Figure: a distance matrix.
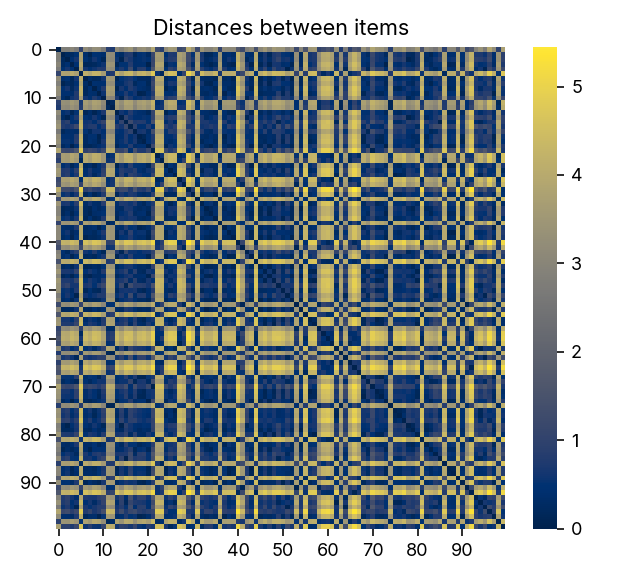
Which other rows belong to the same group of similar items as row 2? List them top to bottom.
1, 3, 4, 6, 7, 8, 9, 10, 13, 14, 15, 16, 17, 18, 19, 20, 21, 24, 25, 26, 29, 30, 32, 33, 34, 35, 37, 38, 39, 42, 43, 45, 46, 47, 48, 49, 50, 51, 52, 54, 56, 57, 62, 64, 68, 69, 70, 71, 72, 73, 75, 76, 77, 78, 79, 80, 82, 83, 84, 85, 87, 88, 90, 93, 94, 95, 96, 97, 99
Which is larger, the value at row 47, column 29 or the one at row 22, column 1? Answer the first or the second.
the second
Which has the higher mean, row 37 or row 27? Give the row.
27
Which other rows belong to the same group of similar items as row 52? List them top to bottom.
1, 2, 3, 4, 6, 7, 8, 9, 10, 13, 14, 15, 16, 17, 18, 19, 20, 21, 24, 25, 26, 29, 30, 32, 33, 34, 35, 37, 38, 39, 42, 43, 45, 46, 47, 48, 49, 50, 51, 54, 56, 57, 62, 64, 68, 69, 70, 71, 72, 73, 75, 76, 77, 78, 79, 80, 82, 83, 84, 85, 87, 88, 90, 93, 94, 95, 96, 97, 99
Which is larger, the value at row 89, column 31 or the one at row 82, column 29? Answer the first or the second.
the second
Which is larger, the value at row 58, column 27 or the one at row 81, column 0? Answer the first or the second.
the second
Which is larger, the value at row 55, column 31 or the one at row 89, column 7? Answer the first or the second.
the second
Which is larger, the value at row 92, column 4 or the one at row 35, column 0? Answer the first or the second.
the first
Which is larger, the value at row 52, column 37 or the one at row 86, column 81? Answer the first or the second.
the second
